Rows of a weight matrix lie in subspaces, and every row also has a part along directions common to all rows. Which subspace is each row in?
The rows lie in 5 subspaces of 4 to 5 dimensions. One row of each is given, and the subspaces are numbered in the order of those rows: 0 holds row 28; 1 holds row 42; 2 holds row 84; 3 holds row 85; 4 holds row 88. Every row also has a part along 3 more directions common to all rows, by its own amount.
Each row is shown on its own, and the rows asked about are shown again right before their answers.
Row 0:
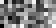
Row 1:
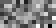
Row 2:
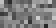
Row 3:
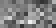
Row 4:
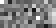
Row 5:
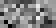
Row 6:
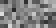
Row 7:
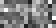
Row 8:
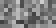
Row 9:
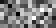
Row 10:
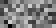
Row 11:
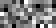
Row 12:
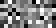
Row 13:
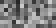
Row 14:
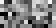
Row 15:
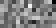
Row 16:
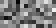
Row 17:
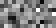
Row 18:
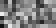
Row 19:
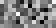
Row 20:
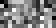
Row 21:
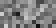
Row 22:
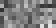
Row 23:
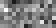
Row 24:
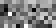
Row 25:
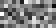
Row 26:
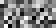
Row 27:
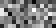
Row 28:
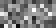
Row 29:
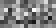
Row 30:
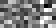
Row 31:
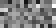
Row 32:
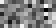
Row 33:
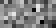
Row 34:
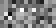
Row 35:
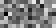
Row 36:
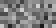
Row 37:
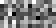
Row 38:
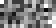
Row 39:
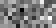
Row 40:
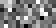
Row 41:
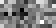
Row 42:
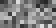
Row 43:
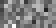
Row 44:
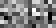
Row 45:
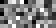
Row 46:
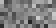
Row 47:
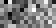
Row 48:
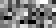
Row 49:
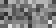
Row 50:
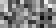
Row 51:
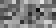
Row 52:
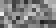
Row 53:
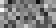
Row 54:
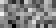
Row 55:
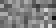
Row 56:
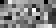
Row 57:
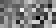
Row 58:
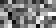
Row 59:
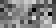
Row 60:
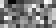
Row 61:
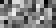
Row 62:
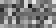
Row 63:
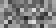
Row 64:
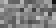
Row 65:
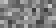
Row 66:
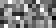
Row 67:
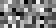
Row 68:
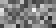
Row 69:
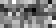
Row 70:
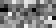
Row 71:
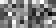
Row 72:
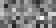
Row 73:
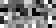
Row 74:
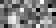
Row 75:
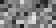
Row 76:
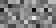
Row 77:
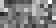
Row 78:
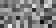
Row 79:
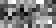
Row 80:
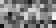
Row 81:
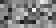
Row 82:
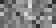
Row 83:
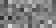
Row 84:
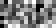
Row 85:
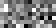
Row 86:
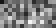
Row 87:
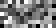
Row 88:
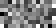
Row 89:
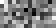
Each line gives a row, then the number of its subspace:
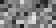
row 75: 1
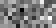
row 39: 2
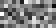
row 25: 4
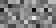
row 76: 0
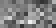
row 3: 1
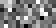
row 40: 4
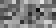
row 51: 1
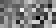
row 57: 0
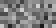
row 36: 0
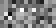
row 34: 2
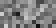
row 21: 0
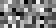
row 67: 4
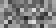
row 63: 0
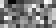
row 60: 3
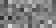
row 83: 2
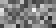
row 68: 0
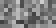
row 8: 1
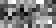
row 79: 2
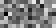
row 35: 2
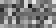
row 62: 0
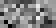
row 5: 0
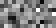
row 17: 1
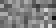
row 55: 4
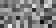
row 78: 2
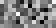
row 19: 0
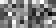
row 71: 1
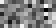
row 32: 2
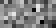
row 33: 2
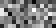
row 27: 0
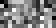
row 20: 4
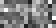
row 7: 3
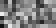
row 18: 2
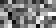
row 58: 1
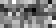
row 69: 3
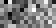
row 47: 2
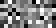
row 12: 4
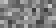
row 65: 1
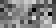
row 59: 0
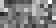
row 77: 3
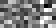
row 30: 2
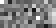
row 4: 3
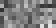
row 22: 3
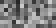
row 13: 1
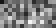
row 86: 1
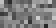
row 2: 3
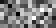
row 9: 0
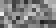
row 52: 2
